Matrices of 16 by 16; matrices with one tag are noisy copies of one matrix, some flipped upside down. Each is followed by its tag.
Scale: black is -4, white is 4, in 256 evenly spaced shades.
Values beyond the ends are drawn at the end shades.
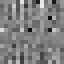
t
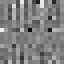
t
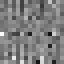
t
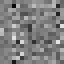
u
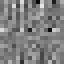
t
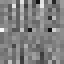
t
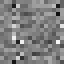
u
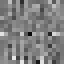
t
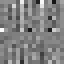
t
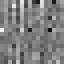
t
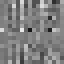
t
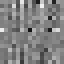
t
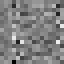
u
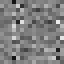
u
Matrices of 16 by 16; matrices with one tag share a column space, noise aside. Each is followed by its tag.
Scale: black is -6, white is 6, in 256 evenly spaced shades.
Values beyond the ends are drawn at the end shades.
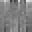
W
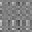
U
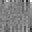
W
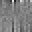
W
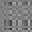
U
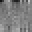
W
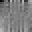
W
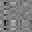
U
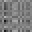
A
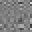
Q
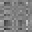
U
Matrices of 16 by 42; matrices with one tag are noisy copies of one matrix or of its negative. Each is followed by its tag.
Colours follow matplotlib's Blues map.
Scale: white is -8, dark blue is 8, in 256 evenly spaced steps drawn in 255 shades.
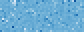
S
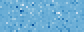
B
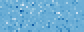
B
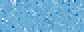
S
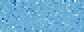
S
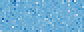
S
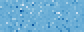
B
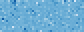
S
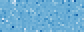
S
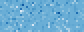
B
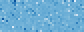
S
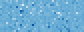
B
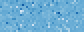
B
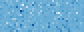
B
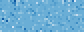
S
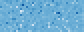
B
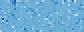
S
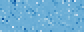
S
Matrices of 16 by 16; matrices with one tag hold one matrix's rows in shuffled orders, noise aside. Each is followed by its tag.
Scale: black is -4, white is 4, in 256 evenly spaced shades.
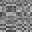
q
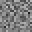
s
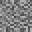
s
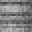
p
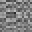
q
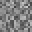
s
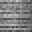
p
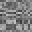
q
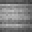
p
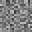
s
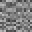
q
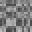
q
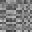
q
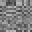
q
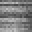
p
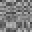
q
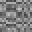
q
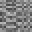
q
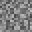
s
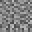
s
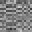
q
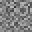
s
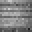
p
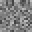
s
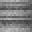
p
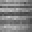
p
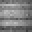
p
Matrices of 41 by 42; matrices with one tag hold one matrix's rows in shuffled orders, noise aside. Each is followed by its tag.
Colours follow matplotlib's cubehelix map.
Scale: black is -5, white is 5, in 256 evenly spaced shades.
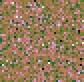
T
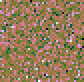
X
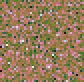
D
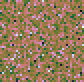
T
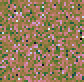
T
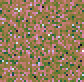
T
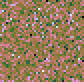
X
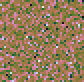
X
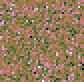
X
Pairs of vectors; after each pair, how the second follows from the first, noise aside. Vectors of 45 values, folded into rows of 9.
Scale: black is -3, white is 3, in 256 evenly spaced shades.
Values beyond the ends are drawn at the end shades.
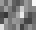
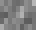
shrunk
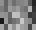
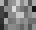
reversed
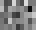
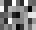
scaled up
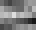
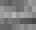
shrunk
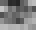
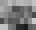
reversed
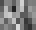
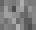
shrunk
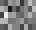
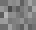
shrunk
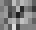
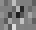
partly zeroed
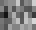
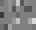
partly zeroed
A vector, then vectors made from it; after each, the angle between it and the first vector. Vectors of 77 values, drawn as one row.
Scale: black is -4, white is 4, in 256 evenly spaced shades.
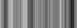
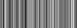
partly opposed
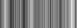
nearly opposite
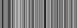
orthogonal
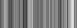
nearly opposite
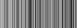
partly aligned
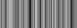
partly aligned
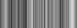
nearly opposite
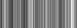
nearly opposite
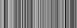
partly aligned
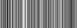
partly aligned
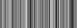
partly aligned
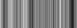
nearly parallel
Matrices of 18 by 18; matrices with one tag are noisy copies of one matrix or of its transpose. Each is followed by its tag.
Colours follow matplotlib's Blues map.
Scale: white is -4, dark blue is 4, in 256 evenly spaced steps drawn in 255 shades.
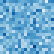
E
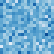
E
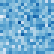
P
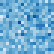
P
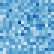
P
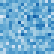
P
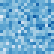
P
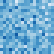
P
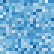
E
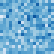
P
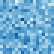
P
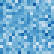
E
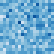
P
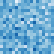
P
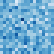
P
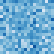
E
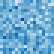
P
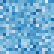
E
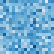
E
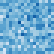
P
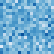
E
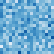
E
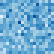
P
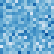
E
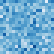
E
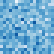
P
